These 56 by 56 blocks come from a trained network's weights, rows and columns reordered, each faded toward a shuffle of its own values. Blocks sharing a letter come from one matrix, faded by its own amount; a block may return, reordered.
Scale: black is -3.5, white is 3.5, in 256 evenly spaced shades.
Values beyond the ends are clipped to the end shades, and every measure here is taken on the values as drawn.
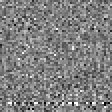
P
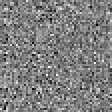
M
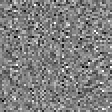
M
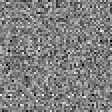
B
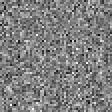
B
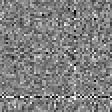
P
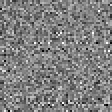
B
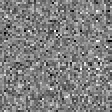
B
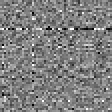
P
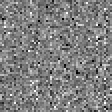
M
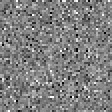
M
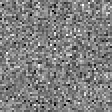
M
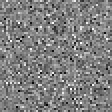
M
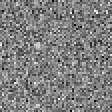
B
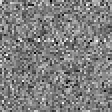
B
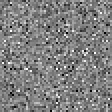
M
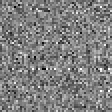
B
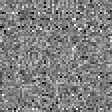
B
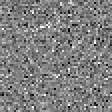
M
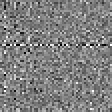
P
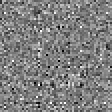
B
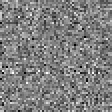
P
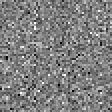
M
